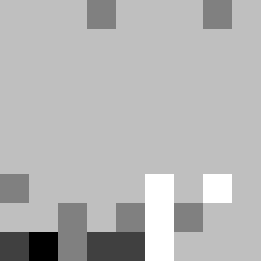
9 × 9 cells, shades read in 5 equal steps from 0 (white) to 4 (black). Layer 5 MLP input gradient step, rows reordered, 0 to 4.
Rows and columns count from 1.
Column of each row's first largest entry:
4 1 1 1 1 1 1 3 2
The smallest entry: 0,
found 4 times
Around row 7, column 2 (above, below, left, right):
1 1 2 1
